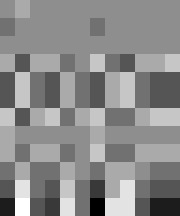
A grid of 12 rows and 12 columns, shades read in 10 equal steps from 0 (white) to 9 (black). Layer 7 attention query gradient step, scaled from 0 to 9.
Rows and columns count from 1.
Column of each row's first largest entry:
1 1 1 2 1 1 2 2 2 1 7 7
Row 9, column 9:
5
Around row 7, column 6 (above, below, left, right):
5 4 5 2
